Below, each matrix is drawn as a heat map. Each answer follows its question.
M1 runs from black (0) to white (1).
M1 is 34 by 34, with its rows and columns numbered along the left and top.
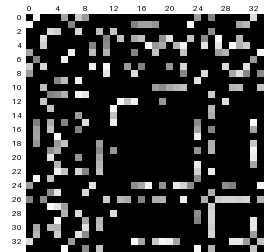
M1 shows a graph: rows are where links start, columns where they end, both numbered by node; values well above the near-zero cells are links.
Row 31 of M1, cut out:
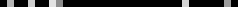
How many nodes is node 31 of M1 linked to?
6
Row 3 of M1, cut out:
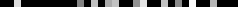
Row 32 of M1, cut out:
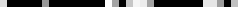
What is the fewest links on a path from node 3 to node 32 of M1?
2
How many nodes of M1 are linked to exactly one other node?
0
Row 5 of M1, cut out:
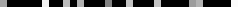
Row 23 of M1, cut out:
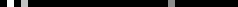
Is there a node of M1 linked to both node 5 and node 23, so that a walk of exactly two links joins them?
no
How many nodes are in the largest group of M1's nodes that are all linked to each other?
2
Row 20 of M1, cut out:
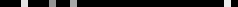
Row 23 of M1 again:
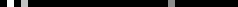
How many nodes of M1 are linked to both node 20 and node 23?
1
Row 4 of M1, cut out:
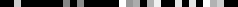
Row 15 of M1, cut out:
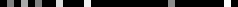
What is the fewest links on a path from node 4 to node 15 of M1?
3
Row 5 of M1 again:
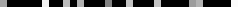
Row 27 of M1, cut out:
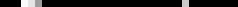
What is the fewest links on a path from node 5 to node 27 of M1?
1
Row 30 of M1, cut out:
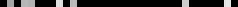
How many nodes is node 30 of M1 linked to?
7
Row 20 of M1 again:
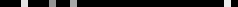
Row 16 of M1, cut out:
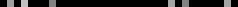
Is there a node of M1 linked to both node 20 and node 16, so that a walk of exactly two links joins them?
yes
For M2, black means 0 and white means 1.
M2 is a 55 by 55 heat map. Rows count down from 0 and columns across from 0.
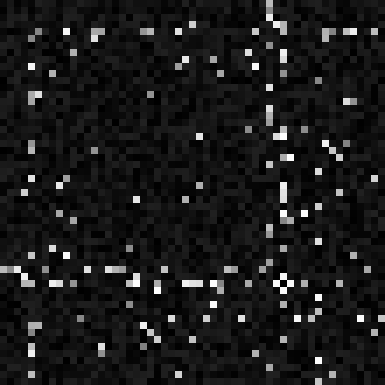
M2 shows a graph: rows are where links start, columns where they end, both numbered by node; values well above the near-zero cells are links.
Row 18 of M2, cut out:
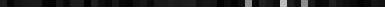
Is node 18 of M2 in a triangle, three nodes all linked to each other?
yes
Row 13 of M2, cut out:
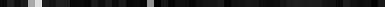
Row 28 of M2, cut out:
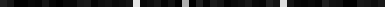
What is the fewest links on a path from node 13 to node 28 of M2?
3
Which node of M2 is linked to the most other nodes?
node 40
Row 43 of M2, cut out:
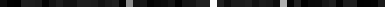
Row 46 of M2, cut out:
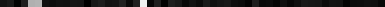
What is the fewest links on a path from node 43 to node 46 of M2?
3
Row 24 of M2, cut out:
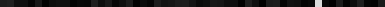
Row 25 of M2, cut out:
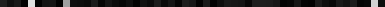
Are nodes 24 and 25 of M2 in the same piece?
no
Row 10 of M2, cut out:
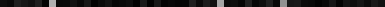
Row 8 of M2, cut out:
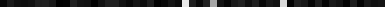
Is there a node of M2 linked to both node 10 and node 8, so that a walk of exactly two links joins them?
yes
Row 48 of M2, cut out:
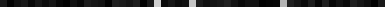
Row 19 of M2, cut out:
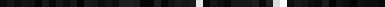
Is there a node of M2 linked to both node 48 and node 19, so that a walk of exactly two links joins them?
yes
